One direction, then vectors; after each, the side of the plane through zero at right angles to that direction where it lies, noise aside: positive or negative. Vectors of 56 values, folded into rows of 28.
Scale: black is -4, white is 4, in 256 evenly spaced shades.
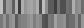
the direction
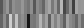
negative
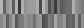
positive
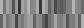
positive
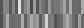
negative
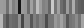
positive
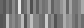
negative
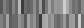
negative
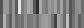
negative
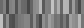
negative
